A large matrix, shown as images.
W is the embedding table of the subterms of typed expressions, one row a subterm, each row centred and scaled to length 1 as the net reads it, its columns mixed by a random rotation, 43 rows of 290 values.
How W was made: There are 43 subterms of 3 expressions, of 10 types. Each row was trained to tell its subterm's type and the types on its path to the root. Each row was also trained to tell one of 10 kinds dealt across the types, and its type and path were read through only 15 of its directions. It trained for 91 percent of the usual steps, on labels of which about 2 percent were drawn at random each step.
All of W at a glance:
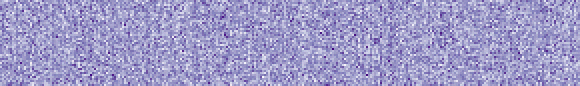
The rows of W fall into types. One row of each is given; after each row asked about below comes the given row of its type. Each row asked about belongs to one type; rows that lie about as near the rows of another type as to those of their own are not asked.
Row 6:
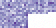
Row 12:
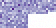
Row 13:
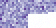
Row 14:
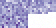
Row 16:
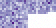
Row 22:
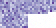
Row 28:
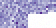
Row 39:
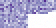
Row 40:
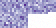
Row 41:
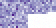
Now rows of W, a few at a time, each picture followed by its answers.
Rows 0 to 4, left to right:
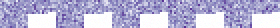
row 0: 22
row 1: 12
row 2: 40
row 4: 40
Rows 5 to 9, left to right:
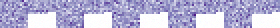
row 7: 16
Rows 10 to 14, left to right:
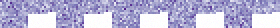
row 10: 14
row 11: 12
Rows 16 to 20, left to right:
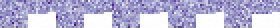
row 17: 16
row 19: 6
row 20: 22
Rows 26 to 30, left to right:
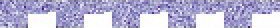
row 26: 40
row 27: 12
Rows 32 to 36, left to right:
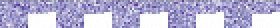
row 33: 6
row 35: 12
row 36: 14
